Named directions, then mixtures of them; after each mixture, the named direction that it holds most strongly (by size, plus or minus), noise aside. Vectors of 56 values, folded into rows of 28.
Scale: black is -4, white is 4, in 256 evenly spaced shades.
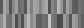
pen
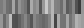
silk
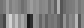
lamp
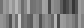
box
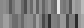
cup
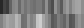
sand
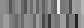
cup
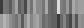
cup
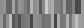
silk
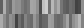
silk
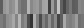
lamp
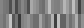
box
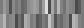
pen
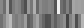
cup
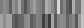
cup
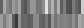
silk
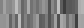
box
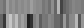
lamp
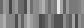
pen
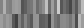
cup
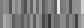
cup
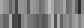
silk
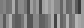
silk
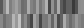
box
